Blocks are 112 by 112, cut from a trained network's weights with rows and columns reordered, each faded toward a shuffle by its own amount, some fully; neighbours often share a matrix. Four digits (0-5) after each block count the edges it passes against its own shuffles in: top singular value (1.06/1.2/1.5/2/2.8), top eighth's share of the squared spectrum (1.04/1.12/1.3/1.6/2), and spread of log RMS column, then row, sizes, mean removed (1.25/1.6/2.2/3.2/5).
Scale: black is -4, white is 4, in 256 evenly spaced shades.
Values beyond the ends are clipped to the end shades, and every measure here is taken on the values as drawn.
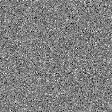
2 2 0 1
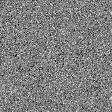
1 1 0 0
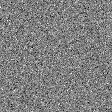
0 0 0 0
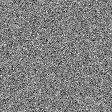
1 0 0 0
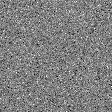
0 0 0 0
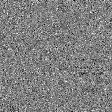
2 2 0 1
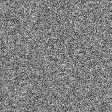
2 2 0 1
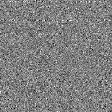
3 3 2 2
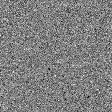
0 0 0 0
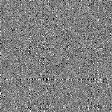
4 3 3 2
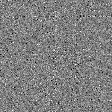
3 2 1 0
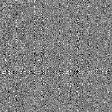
4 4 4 2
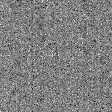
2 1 0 0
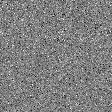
0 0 0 0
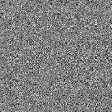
3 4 2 2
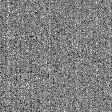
2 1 0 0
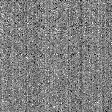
3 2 1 2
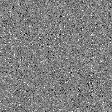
3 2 1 1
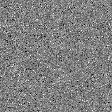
2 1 1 0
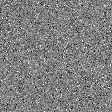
2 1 0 0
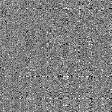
4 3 3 2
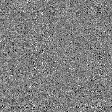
3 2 2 1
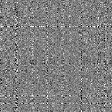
4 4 4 2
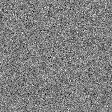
1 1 0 0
